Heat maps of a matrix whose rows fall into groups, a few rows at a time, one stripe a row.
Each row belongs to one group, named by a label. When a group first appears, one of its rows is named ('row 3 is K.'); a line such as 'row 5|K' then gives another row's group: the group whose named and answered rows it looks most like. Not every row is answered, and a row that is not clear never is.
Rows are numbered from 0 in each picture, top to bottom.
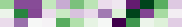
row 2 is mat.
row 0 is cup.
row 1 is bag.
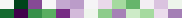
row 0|bag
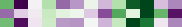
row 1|cup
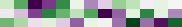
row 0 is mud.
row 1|cup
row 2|bag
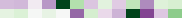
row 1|bag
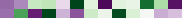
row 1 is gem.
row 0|cup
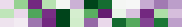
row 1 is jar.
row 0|gem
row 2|mud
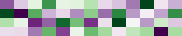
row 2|mud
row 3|gem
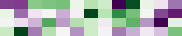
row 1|gem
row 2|gem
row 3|bag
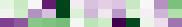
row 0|mud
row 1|mud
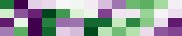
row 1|cup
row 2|gem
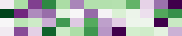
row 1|mud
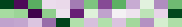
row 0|jar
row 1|bag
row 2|mud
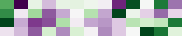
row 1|jar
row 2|mud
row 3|cup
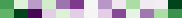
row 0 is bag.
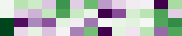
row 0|jar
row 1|cup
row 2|mud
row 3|jar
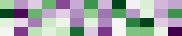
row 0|gem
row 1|jar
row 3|cup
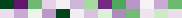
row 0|jar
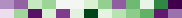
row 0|mat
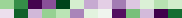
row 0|mud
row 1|bag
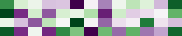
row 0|bag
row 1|jar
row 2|cup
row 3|mud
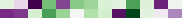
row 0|gem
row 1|mat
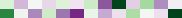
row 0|jar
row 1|bag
